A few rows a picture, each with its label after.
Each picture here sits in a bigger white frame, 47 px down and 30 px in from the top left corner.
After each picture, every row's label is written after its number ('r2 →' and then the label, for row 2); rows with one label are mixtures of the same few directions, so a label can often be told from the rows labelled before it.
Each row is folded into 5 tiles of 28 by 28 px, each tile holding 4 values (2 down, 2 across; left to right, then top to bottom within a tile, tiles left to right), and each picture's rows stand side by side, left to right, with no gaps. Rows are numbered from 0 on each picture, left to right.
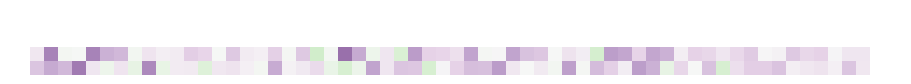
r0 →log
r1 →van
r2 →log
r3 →log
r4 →log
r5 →log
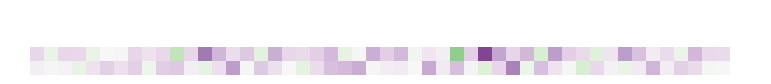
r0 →log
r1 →log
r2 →log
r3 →log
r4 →log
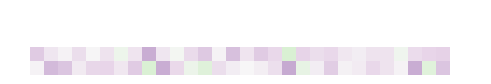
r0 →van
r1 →van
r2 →van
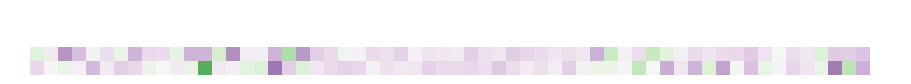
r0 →log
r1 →van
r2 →log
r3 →log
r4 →log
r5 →van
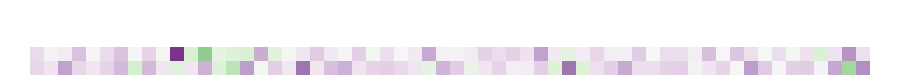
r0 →van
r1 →log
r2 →van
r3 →van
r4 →van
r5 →van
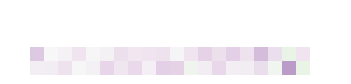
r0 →log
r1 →van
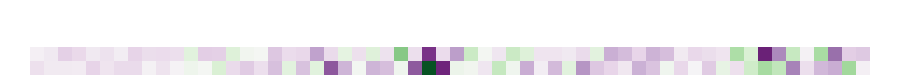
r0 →log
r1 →log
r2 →van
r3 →log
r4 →log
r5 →log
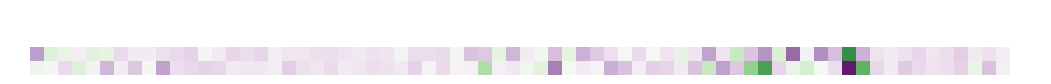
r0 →log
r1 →log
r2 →van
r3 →van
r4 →van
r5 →van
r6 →van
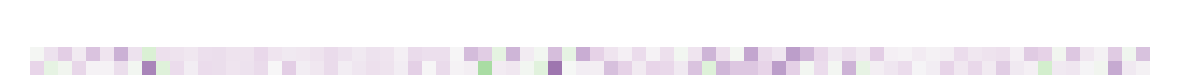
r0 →van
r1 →van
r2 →van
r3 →van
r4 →van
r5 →log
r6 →log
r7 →van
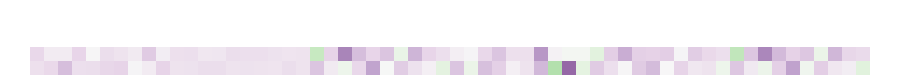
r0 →van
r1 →log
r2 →log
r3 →van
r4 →log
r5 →log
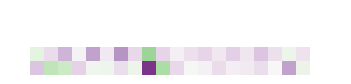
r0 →van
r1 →van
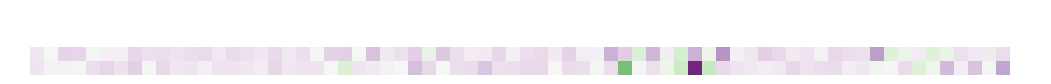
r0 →log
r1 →van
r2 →van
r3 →van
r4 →van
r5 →log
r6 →log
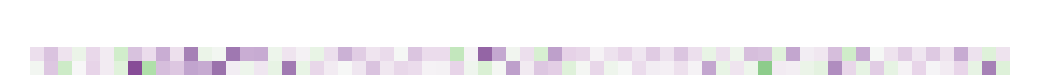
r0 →van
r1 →log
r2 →log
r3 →log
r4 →van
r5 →van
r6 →van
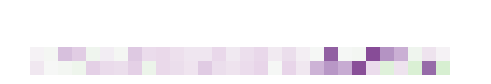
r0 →log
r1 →van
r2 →log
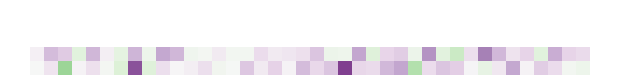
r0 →van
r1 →log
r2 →van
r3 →log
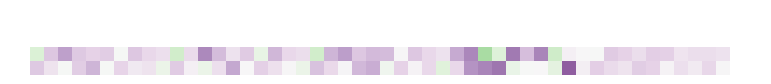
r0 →log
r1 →log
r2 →log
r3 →log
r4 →log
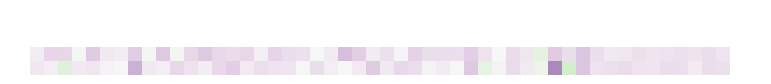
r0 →van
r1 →log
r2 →log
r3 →van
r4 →van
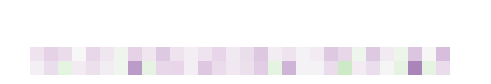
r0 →van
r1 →van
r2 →van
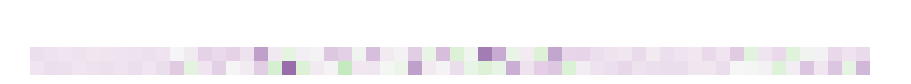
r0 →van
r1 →van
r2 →van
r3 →log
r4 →van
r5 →log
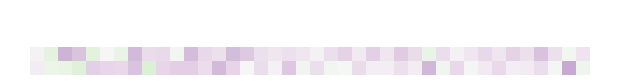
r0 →log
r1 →log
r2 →van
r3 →van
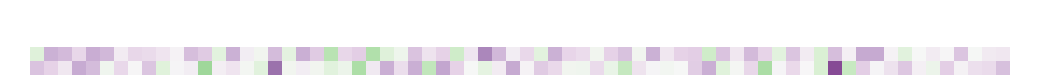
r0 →log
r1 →van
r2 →log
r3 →log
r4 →van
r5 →van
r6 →log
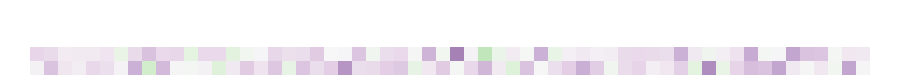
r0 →van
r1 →log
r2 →van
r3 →log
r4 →van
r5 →log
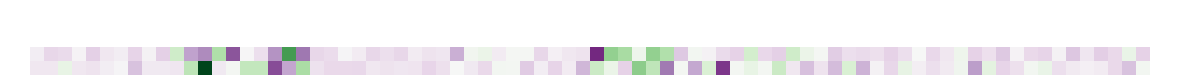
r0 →van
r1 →van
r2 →log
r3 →log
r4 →log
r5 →log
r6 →van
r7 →van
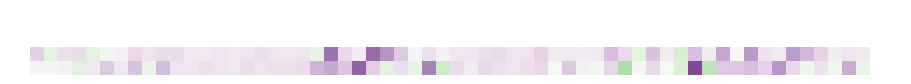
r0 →log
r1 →log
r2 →log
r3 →van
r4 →van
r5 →log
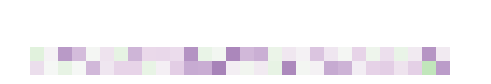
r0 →log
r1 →log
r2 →van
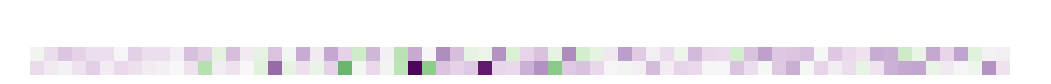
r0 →log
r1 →van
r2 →van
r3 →van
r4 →log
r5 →log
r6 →log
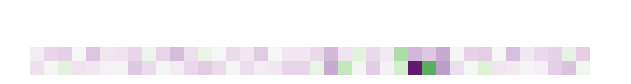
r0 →van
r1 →log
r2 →van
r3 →van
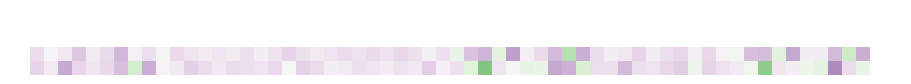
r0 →van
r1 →van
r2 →van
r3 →van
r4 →van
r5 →van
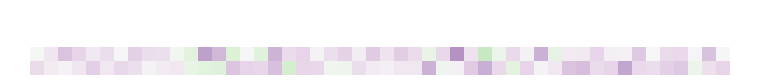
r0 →log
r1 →log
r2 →van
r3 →log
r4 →van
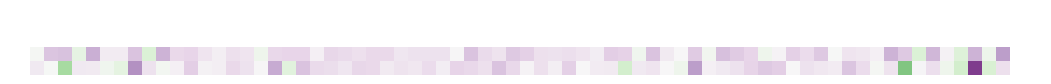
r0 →van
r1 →van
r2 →log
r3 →log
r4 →van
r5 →log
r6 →van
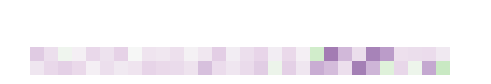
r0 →log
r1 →van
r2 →log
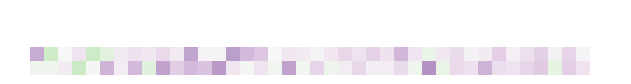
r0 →log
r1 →log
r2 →van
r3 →van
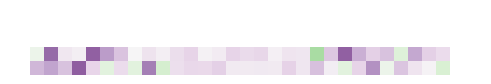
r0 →log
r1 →log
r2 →log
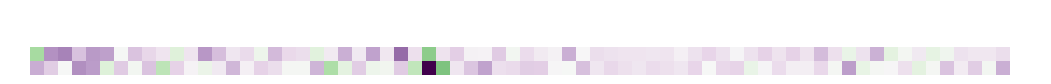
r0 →log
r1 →log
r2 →van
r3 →van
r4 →van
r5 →van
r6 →log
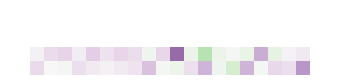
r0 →van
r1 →log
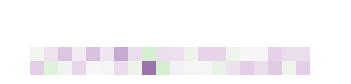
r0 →van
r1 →log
